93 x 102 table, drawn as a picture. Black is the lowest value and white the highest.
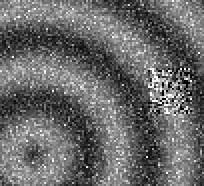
Odd rows or columns: none. Roughest part: middle right. Mirror symmetry: none. Rings: centred on the bottom left. Odd patch: rougher, in the middle right.
